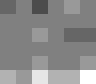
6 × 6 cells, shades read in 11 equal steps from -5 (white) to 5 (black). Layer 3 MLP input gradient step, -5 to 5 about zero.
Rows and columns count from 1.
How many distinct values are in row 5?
2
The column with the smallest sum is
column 6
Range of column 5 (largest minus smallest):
3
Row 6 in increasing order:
-5 -4 -2 -2 -2 -1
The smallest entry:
-5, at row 6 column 6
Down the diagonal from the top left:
1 0 -1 0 0 -5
